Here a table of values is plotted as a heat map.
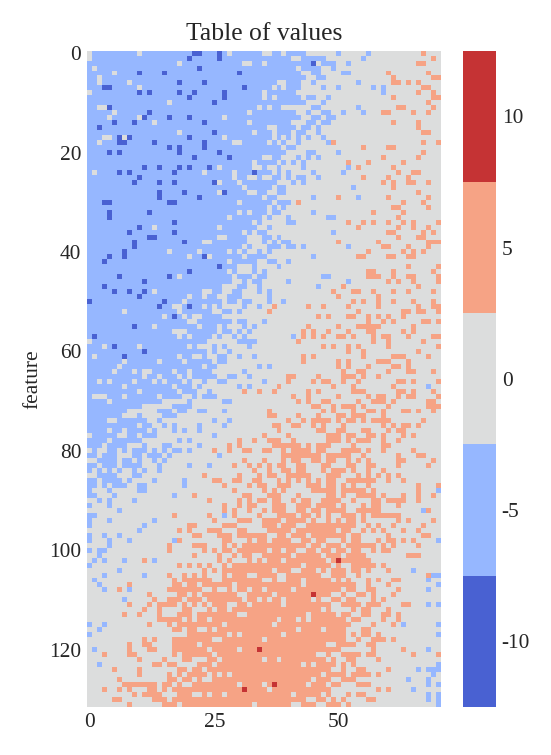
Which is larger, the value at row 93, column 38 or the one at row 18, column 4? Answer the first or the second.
the first
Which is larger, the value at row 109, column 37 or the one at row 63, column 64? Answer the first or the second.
the second
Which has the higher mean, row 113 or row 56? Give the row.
113
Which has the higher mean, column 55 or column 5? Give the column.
55
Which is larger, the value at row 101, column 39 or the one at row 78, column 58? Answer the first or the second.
the first
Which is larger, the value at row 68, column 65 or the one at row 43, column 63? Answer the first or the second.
the first
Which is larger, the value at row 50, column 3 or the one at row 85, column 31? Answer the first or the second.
the second
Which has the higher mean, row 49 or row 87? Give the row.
87
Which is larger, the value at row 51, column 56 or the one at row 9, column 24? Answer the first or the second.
the first
